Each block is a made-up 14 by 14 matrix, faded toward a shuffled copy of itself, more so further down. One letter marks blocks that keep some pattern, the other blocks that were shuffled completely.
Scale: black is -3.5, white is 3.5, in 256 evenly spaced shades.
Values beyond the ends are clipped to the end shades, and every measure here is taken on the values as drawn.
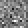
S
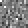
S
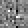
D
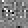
D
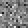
S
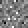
S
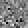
S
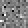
D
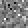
S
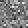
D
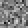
D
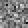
S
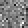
S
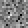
S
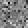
D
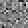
D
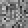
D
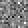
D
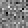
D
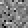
S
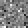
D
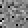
D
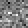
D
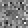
S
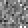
S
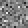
S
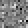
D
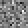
S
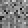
S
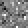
D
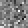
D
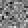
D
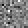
S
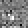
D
